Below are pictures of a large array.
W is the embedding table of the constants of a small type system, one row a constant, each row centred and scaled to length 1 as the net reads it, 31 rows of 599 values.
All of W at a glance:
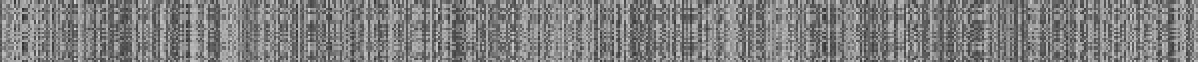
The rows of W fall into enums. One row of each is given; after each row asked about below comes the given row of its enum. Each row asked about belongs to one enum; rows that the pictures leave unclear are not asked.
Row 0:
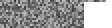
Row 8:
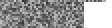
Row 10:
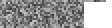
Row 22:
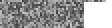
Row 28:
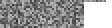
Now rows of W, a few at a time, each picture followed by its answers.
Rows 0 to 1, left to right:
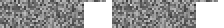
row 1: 0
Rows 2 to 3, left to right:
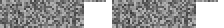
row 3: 28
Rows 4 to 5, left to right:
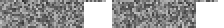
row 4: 8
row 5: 22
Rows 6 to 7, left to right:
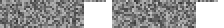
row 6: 28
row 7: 8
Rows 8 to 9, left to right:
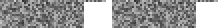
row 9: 8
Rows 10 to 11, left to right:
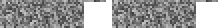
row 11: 10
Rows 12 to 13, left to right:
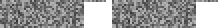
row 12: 28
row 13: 28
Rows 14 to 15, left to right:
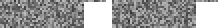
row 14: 0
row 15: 28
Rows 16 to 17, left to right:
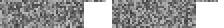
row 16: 22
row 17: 28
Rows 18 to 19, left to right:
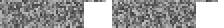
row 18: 22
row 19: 10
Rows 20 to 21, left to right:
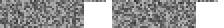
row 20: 28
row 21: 8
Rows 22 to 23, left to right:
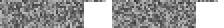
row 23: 8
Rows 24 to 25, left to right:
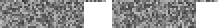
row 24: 8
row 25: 22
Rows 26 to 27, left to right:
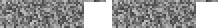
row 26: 10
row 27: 10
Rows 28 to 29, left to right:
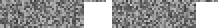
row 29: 0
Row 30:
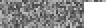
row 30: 22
